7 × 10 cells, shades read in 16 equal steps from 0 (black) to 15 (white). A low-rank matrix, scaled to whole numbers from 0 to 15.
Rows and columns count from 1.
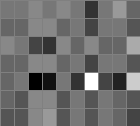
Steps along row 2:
same up same down up down up same down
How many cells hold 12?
1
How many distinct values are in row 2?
5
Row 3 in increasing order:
3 4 6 6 6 7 8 8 8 10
